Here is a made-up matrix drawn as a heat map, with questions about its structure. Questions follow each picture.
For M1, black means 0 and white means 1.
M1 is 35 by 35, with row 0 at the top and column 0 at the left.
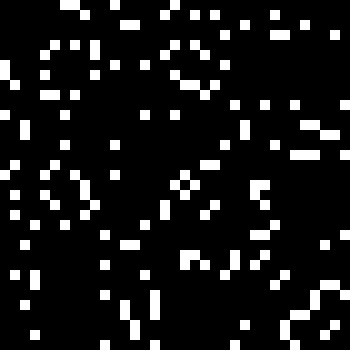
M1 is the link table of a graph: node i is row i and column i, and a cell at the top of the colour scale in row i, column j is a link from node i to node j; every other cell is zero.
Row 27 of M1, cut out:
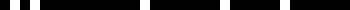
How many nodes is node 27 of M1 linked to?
5
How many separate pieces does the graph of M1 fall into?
1
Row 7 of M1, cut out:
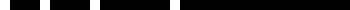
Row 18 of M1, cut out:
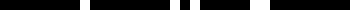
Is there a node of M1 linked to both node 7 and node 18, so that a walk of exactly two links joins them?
yes
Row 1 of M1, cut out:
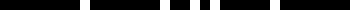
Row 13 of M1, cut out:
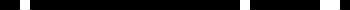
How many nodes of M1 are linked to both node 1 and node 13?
0
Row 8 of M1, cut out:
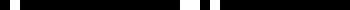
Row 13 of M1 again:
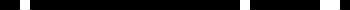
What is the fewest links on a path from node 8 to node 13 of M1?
5
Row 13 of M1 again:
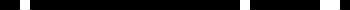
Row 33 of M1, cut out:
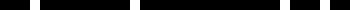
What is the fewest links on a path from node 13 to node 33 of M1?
1
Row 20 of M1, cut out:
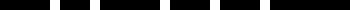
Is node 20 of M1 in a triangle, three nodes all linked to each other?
yes
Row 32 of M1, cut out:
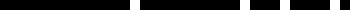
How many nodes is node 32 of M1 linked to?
4
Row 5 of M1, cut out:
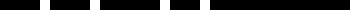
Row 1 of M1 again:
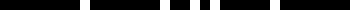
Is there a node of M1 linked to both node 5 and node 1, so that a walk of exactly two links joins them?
yes
